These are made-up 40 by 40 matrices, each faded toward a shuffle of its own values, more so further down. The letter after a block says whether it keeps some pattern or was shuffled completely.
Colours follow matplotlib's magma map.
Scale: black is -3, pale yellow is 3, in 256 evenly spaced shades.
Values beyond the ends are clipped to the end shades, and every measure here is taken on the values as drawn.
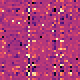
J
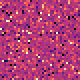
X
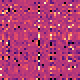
J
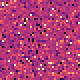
X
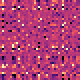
J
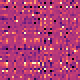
J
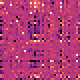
J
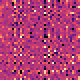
J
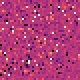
X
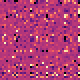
J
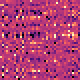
J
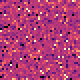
X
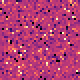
X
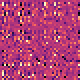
J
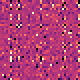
J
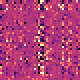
J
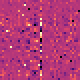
J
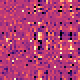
J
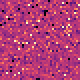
X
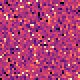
X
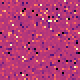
X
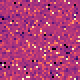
X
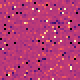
X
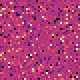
X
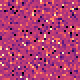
X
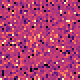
X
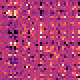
J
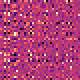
J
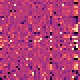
J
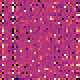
J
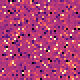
X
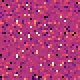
X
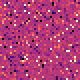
X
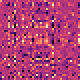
J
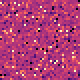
X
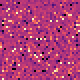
X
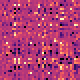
J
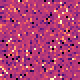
X
